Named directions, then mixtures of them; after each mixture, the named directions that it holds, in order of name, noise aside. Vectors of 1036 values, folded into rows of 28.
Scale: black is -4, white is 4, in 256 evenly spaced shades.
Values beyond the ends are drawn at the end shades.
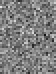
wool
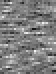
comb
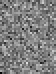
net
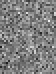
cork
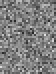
cork, wool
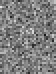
wool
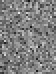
cork, net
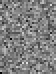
net, wool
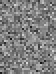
net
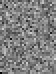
net, wool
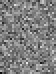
net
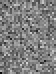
net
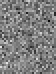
cork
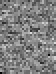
comb, net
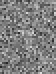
cork, wool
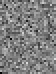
net, wool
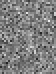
cork
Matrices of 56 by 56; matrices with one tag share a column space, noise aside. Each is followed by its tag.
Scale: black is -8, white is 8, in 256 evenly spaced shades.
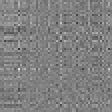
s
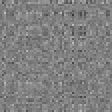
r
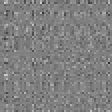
r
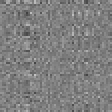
r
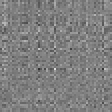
s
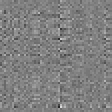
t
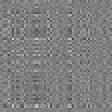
t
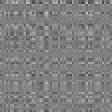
r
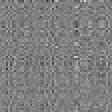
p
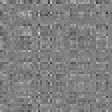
r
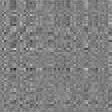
s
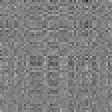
p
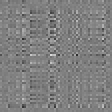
t
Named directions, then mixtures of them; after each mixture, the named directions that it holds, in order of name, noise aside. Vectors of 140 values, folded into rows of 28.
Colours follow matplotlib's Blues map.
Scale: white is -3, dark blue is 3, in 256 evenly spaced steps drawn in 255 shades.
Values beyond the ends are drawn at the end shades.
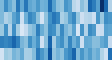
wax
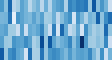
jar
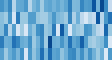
jar, wax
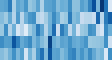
jar, wax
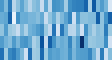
jar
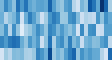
wax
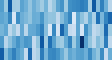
jar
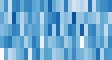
jar, wax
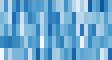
jar, wax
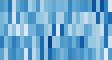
jar, wax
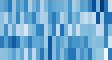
jar, wax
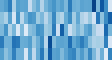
jar, wax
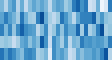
wax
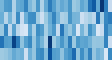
jar, wax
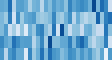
jar, wax
